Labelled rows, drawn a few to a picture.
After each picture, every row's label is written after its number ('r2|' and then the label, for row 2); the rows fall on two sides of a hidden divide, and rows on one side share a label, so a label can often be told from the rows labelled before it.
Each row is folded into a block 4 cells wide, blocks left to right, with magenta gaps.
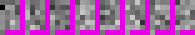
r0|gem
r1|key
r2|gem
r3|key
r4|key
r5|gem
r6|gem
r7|key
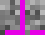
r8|gem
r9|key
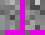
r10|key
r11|key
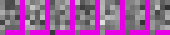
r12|key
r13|gem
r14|gem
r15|key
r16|gem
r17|gem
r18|gem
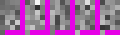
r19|key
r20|key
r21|gem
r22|key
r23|gem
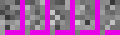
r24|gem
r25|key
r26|gem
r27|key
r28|gem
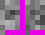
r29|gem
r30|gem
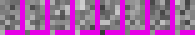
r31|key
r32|key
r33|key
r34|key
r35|gem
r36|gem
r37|gem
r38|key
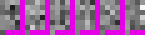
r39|gem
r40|key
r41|key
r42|gem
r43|gem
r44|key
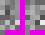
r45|key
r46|key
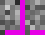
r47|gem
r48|gem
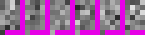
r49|gem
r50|key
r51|key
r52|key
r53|key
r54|gem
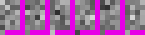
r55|key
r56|gem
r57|key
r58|gem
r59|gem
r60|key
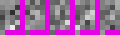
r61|key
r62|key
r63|key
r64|key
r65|key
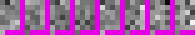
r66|key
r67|key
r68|key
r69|key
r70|key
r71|gem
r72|gem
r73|key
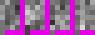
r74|gem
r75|gem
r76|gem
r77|key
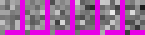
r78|key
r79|key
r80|gem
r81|key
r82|key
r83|gem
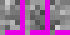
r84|gem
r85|key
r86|key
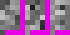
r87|gem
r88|gem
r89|key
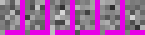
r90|key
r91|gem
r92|key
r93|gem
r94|key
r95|gem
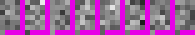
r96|gem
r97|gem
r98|gem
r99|gem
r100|gem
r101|gem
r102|gem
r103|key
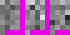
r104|key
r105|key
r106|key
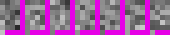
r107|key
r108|gem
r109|gem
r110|key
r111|key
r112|gem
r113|gem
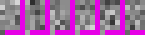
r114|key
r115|key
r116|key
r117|key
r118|key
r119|gem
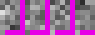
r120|key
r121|gem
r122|key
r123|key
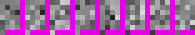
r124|gem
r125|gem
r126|key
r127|gem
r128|gem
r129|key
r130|key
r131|key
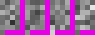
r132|key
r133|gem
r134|key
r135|key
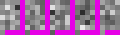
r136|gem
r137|gem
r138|key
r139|key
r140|key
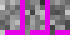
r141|key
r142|gem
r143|gem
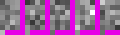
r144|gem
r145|gem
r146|gem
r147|gem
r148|key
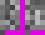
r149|key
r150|gem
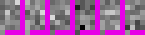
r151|key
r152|key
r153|gem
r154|gem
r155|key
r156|key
